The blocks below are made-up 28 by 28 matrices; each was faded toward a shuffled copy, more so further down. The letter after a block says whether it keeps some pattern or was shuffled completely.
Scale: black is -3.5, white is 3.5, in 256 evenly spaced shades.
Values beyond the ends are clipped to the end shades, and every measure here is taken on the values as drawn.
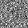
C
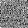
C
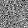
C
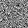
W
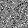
W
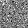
W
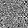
C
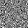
C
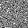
W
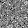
W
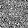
W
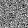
W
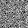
W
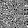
C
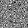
C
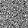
C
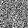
W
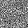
C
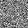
W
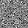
C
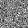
C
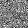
W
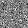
C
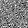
W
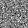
W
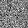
W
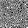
C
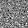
W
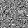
C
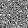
C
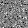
C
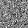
C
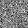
C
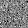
W
